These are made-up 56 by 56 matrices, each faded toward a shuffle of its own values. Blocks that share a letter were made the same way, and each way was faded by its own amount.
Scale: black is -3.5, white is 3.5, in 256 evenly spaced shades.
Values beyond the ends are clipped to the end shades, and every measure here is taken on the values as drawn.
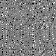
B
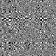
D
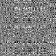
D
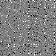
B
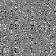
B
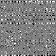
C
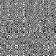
D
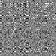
D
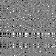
C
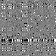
C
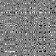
C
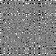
C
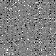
B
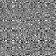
D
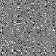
B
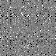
B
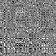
D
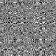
D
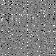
B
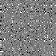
B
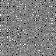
B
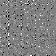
B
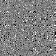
B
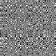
D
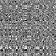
D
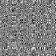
D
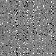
B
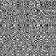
D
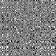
D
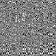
D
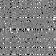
C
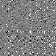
B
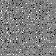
B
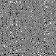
B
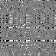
C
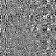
D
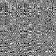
D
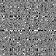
D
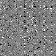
B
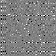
C
